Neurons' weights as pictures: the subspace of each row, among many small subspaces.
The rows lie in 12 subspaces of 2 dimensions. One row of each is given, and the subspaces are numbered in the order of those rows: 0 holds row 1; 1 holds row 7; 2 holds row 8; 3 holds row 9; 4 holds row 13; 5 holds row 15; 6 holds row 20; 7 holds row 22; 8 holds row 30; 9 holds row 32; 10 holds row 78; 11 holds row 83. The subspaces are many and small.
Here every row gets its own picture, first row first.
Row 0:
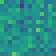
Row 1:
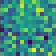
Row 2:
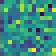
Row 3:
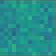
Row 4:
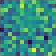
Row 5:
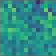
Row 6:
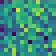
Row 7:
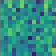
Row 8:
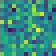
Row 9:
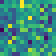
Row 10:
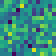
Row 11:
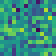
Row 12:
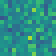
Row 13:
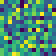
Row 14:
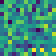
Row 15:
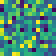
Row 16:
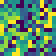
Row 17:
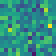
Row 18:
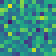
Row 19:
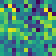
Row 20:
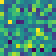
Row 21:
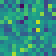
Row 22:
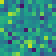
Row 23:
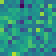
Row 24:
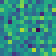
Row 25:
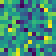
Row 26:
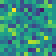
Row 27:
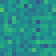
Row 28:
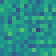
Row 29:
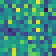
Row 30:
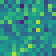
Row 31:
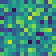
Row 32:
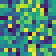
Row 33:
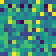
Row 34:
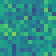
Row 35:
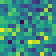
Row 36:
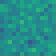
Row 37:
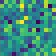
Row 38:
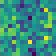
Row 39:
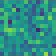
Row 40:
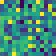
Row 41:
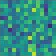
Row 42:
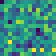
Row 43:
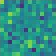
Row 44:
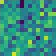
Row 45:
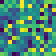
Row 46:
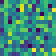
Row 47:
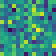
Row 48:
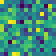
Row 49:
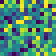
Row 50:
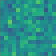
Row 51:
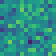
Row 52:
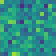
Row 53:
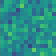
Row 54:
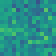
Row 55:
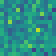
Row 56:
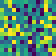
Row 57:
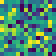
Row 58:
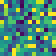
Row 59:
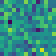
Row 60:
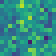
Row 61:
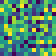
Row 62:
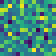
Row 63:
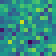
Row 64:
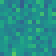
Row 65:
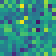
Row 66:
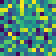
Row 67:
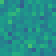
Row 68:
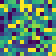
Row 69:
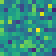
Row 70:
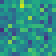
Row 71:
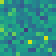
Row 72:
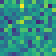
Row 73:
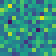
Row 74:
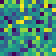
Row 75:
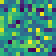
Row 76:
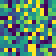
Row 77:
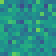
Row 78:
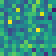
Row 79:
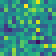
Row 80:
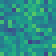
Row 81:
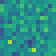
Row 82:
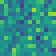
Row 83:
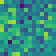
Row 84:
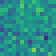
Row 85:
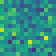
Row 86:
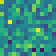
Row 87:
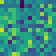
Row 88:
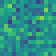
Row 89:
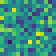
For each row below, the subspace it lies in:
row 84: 0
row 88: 0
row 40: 3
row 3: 8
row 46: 10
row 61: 4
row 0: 3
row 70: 3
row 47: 2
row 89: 6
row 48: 11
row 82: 9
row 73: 0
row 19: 11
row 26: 2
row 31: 6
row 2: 2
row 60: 1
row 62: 0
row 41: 9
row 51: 10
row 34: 8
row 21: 8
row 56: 1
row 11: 4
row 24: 4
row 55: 10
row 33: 11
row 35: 5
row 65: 8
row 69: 2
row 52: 11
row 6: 7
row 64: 1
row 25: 9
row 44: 1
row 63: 5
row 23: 3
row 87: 3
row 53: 7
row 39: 10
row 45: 3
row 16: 1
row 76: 9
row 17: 9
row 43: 7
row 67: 7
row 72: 8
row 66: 0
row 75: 2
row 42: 6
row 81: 5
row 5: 11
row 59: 6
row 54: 4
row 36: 5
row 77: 11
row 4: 0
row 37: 8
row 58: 9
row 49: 8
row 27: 5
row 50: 0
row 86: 6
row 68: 2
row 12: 9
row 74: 8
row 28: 4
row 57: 10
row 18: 0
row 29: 3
